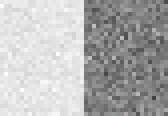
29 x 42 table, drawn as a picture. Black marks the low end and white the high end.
The table splits into one row of 2 panels. Panel 1,1: very high, fine-grained, faint in contrast. Panel 1,2: middling, fine-grained.
